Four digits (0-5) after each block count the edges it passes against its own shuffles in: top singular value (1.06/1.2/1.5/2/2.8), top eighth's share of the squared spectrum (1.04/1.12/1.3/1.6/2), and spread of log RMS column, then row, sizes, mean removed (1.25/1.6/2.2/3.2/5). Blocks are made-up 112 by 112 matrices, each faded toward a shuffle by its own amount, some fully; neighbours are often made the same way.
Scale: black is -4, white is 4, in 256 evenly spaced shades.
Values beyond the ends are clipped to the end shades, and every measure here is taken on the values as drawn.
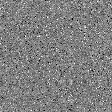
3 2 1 0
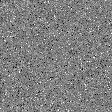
1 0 0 0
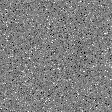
0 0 0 0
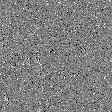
0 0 0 0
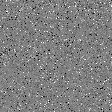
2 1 0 0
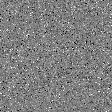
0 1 0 1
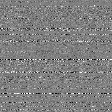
3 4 0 4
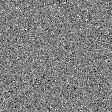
0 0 0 0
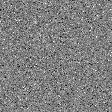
0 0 0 1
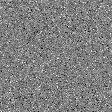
0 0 0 0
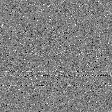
2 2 0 2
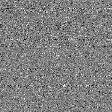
1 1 0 3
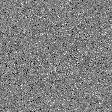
0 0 0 1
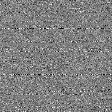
2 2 0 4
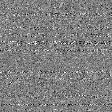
2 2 0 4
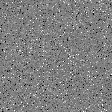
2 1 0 0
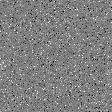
2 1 0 0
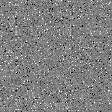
3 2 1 1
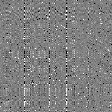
5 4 3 2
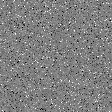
1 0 0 0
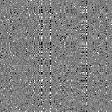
5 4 3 2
